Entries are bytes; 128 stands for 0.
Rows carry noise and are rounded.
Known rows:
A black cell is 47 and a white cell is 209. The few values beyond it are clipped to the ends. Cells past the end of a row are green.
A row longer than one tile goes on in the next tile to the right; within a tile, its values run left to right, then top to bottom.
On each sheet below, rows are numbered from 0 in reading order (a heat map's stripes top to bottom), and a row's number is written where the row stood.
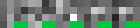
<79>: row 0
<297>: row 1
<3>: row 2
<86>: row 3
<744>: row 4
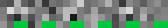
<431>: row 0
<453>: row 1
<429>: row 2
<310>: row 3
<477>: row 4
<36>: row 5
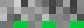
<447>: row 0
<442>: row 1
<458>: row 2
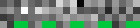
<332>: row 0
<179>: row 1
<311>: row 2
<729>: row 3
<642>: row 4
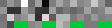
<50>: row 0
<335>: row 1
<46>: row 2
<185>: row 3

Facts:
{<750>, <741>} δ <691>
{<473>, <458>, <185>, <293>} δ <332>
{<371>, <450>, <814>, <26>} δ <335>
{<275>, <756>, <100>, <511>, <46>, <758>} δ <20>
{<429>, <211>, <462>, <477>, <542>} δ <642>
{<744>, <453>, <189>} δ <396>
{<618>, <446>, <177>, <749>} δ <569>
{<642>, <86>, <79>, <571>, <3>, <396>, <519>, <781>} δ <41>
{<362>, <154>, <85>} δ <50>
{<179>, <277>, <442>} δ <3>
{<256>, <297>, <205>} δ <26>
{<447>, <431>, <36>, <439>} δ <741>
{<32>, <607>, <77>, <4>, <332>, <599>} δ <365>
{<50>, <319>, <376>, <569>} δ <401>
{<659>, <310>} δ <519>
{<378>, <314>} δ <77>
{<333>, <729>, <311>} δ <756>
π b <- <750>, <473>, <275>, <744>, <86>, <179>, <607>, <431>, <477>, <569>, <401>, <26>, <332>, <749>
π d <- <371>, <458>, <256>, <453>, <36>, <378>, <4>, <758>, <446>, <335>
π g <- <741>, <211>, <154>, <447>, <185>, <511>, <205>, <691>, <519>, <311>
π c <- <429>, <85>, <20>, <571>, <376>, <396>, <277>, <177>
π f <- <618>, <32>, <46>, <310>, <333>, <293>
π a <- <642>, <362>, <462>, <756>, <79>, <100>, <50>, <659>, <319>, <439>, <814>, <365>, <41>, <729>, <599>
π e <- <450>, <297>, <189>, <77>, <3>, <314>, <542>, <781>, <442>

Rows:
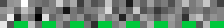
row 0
<85>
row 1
<77>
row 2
<756>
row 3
<401>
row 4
<26>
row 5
<814>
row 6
<439>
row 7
<205>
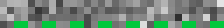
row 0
<154>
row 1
<365>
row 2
<599>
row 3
<41>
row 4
<319>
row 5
<177>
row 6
<314>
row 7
<362>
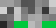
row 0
<519>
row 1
<293>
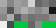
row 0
<20>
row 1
<542>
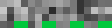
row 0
<691>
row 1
<462>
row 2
<758>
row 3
<607>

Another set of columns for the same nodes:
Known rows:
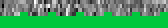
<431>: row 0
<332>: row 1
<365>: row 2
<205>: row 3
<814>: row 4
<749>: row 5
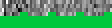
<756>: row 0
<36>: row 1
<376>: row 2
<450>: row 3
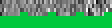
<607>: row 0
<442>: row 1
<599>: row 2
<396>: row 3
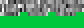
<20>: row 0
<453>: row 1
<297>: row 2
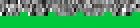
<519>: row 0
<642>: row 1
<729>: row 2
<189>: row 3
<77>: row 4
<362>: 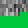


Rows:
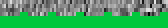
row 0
<446>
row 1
<429>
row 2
<571>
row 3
<473>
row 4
<758>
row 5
<26>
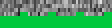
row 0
<462>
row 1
<211>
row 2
<458>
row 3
<618>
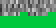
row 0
<177>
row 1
<179>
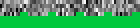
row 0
<569>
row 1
<447>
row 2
<50>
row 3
<741>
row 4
<335>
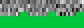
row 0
<310>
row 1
<32>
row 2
<401>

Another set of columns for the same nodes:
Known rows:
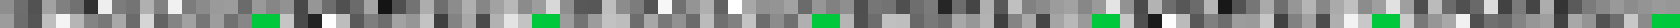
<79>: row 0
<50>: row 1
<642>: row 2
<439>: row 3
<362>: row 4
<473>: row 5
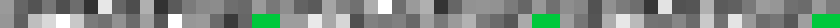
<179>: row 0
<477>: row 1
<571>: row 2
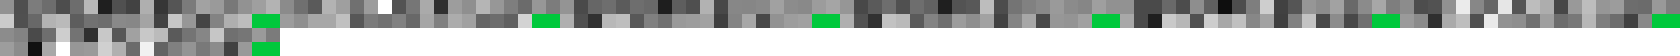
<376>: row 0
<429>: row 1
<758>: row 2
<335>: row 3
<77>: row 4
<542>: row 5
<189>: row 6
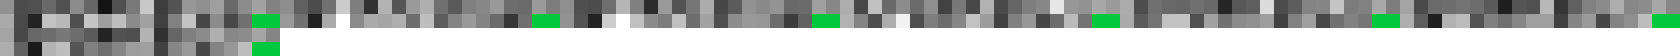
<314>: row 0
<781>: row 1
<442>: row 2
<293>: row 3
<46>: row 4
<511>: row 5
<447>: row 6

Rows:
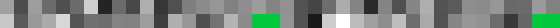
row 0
<332>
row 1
<3>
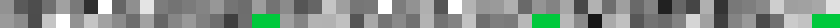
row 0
<310>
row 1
<462>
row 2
<185>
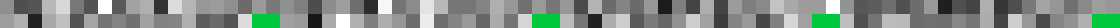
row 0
<211>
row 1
<453>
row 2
<458>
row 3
<20>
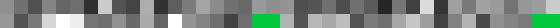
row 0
<277>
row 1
<446>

